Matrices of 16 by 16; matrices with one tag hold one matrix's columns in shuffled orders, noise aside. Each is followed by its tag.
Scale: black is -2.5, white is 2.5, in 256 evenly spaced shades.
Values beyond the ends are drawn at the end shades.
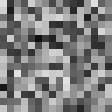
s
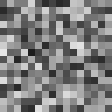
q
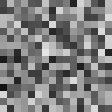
q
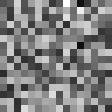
q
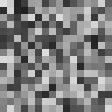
s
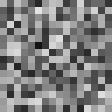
q
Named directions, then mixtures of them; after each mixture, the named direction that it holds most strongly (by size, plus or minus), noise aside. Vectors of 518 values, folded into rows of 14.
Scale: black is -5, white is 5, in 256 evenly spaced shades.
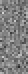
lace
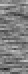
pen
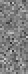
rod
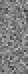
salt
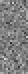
rod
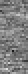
pen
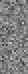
salt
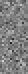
rod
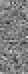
rod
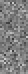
rod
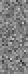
salt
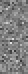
rod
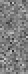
rod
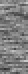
pen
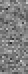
salt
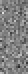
lace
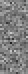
rod
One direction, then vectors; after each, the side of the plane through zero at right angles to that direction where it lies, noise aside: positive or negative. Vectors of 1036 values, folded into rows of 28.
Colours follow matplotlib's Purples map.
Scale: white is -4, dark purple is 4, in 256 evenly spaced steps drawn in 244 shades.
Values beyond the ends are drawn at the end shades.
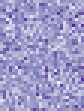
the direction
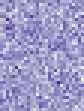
negative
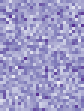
positive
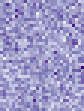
positive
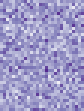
positive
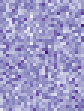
positive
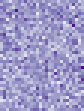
positive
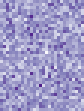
negative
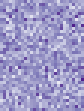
positive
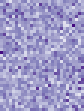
positive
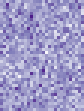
negative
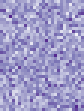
positive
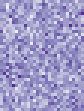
positive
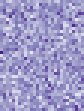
positive
